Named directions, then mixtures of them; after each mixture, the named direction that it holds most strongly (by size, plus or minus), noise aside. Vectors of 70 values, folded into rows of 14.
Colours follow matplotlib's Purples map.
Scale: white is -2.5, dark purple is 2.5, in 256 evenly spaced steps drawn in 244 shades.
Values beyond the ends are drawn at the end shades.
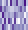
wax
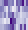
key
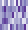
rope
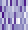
wax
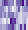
key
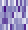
rope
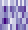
rope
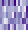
rope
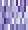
rope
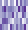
rope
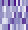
rope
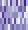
wax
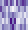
key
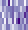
wax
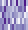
wax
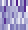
rope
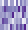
rope
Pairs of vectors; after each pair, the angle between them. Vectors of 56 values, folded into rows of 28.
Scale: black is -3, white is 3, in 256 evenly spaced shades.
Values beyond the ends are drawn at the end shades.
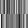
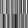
orthogonal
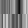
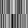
partly aligned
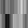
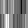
nearly opposite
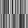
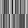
nearly parallel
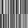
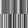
orthogonal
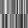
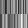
nearly opposite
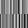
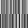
nearly parallel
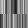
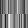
orthogonal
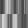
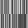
orthogonal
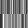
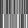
partly aligned
